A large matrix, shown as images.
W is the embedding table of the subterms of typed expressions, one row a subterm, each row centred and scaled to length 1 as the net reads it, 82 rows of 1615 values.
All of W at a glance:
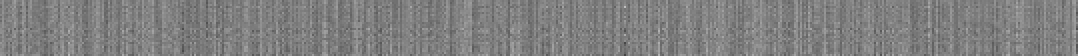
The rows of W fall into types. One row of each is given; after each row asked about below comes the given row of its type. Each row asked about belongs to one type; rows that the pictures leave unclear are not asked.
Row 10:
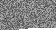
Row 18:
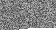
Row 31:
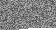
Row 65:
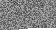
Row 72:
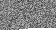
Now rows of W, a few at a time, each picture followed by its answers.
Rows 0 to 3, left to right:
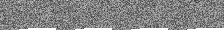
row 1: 10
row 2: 65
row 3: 10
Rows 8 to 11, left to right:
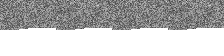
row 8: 10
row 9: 18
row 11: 18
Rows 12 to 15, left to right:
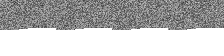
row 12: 65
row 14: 10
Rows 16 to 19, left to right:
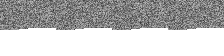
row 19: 31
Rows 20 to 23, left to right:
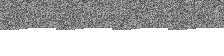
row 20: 10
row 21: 10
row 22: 72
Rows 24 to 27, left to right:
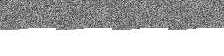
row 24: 31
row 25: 65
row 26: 10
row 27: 10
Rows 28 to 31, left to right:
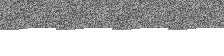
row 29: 65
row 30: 31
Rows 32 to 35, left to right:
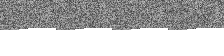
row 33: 18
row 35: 18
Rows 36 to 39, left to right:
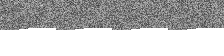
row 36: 18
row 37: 65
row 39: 18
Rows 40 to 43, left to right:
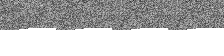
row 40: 18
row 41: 10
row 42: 72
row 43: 72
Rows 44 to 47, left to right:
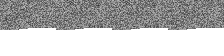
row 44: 31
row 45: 65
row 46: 65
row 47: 65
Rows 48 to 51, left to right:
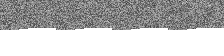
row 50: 65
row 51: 18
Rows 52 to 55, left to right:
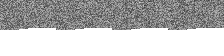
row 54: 18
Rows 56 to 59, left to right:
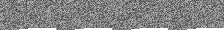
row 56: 10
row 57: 31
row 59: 10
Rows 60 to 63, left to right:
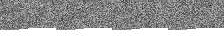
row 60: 18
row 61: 31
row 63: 65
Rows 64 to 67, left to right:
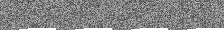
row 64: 72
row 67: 18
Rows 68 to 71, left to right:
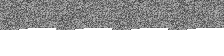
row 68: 10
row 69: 31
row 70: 10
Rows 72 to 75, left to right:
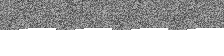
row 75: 31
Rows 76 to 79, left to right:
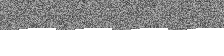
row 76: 72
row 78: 65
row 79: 18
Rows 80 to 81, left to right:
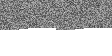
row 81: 65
